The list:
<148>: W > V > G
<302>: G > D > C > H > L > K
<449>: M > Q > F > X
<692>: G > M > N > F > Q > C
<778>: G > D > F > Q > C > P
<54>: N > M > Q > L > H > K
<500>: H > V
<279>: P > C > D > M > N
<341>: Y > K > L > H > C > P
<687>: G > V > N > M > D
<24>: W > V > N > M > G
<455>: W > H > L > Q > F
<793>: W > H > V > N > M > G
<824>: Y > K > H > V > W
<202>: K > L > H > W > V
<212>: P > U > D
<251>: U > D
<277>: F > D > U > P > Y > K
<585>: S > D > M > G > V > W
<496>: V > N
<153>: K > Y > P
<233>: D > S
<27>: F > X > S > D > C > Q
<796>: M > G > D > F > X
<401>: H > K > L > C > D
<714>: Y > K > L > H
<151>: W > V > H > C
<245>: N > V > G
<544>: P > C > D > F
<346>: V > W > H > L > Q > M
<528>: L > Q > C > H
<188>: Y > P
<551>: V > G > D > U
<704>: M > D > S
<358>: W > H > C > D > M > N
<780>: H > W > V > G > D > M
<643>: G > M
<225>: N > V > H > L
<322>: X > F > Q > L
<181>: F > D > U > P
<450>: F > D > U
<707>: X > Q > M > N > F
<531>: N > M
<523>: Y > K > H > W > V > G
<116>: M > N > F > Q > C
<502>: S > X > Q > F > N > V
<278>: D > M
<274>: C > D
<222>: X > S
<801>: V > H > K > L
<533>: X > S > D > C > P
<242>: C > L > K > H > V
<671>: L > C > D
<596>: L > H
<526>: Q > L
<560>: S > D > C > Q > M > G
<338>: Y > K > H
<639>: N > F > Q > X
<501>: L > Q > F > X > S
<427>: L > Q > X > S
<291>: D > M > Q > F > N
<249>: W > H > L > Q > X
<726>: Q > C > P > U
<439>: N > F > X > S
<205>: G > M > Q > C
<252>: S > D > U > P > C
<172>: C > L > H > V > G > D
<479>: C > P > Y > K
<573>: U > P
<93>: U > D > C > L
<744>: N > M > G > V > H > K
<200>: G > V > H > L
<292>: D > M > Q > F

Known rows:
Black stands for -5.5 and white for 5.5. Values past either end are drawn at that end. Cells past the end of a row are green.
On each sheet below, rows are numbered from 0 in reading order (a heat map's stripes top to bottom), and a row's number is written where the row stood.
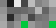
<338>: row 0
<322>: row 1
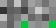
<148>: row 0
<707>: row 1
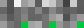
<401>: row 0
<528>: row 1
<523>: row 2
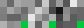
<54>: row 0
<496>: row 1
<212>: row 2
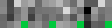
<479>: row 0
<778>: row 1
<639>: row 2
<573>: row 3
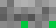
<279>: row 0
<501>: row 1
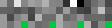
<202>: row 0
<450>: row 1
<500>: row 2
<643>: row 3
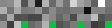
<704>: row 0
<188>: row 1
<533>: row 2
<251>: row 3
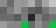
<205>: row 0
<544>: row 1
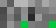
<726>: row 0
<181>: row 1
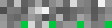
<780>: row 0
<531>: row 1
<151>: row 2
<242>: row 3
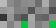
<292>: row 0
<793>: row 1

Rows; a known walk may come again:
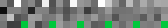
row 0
<251>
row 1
<551>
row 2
<242>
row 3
<93>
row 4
<277>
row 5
<27>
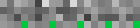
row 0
<358>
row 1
<341>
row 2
<151>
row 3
<292>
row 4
<291>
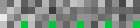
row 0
<496>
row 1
<245>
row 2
<427>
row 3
<585>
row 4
<523>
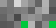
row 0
<533>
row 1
<687>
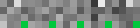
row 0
<225>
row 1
<692>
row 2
<24>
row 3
<714>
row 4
<302>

